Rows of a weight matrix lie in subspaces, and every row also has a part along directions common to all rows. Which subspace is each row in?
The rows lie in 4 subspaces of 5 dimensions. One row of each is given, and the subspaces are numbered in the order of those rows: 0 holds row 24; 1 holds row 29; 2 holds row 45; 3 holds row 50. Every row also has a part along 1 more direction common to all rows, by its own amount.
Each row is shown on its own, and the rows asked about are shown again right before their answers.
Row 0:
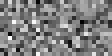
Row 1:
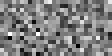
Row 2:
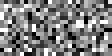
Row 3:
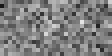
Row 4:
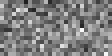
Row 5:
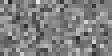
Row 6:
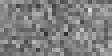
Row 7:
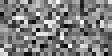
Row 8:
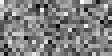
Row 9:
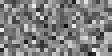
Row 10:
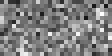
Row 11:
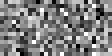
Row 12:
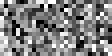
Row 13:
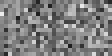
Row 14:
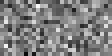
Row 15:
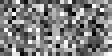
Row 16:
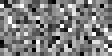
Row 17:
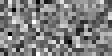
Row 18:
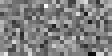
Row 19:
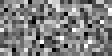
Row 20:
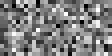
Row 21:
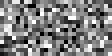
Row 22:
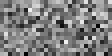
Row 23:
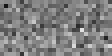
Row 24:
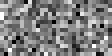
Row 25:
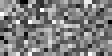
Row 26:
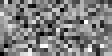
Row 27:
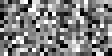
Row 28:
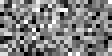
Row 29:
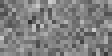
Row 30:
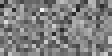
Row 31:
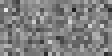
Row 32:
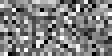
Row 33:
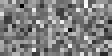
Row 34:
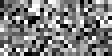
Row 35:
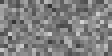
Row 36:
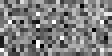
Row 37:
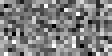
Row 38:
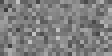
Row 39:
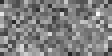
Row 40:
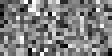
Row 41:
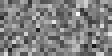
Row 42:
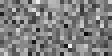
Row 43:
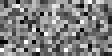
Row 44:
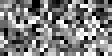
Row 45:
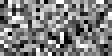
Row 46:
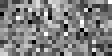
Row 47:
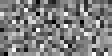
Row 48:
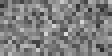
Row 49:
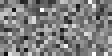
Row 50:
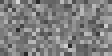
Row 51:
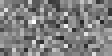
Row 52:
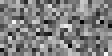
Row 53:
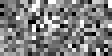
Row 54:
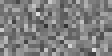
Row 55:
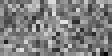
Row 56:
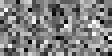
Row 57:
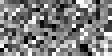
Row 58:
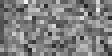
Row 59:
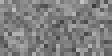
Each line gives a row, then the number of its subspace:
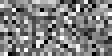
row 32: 1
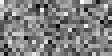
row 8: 3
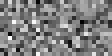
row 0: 2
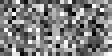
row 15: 3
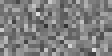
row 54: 0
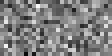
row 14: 3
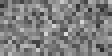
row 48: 1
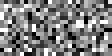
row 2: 0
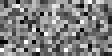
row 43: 1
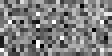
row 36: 1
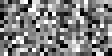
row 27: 0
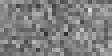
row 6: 1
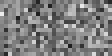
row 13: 3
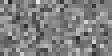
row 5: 2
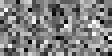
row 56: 3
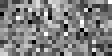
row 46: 1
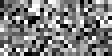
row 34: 3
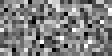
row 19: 3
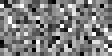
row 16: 1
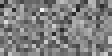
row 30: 1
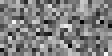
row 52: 2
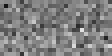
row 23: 0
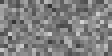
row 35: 2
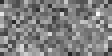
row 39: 2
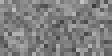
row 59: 3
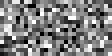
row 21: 2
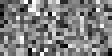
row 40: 0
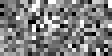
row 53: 1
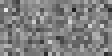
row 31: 3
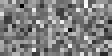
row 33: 1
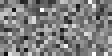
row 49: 1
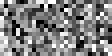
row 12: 0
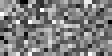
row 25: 1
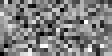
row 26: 2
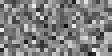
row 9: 0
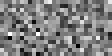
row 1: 2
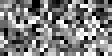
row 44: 3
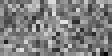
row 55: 1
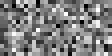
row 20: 0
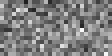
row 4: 2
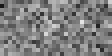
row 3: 1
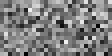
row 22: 3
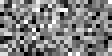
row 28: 2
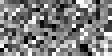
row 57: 0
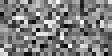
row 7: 2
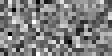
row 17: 2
